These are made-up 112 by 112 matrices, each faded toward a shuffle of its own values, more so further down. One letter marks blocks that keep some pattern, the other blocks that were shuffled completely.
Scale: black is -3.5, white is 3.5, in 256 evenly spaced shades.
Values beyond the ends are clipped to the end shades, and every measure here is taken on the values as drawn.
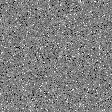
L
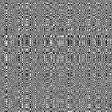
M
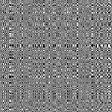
M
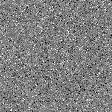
L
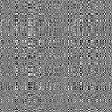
M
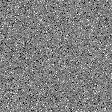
L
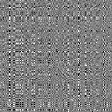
M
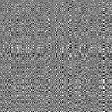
M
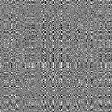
M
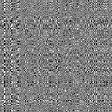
M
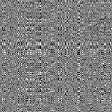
M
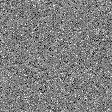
L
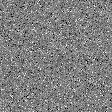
L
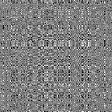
M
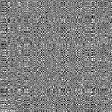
M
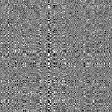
M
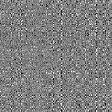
M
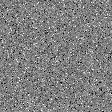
L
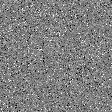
L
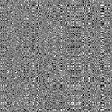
M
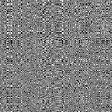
M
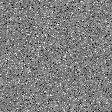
L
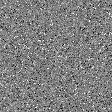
L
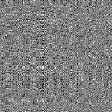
M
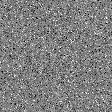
L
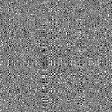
M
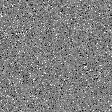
L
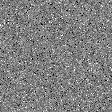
L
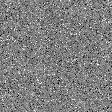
L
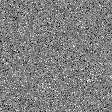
L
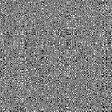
M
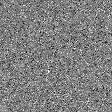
L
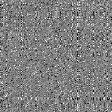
M
